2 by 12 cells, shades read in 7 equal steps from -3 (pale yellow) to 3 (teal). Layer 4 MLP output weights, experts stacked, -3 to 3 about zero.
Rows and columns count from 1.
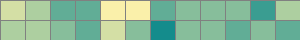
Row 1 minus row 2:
-1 0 1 0 -1 -3 -2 0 0 -1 2 -2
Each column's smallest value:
-2 -1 0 1 -3 -3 1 0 0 0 0 -1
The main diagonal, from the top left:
-2 -1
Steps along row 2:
same up up down up up down same up down up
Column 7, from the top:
1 3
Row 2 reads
-1 -1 0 1 -2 0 3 0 0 1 0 1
